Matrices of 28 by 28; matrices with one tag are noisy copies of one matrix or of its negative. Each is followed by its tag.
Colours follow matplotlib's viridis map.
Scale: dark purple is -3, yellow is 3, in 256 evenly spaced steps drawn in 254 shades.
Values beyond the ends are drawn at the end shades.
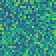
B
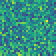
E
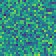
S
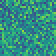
B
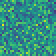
E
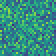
B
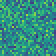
B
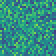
B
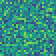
S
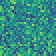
E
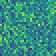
E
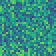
E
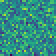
S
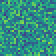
S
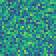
S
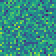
S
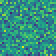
S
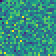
S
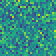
B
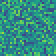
S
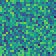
E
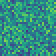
E
